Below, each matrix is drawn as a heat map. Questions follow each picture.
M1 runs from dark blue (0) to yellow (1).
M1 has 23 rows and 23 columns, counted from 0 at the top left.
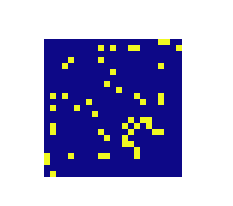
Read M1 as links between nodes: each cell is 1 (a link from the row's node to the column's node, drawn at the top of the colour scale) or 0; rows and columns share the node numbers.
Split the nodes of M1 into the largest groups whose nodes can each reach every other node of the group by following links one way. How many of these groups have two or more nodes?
2
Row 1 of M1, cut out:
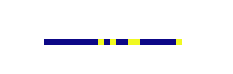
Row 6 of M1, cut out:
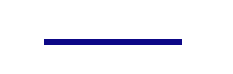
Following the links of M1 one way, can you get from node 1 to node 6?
no
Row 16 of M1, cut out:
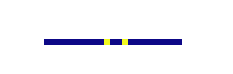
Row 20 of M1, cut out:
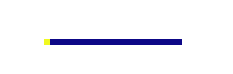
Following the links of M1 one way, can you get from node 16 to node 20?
yes
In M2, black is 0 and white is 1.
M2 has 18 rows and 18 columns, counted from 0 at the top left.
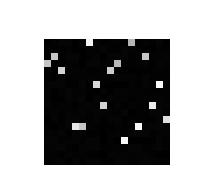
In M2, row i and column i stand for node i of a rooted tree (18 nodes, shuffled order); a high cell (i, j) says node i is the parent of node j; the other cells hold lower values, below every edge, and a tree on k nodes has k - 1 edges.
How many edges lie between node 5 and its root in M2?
3
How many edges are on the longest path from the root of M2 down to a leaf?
7
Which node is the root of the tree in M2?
3
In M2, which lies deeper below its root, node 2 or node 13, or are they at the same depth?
node 2
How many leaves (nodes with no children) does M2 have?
9
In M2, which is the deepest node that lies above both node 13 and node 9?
12
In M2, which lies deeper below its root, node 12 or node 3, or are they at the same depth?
node 12
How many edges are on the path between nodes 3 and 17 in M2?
7
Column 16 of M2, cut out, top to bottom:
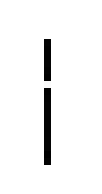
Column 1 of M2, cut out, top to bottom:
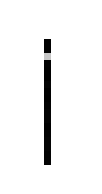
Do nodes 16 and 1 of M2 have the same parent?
no
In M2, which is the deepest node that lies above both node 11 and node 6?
0
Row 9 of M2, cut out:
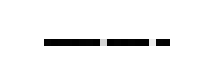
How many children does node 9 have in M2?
2
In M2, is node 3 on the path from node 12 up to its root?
yes
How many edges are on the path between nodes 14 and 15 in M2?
4
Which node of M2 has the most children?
12
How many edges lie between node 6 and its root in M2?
2
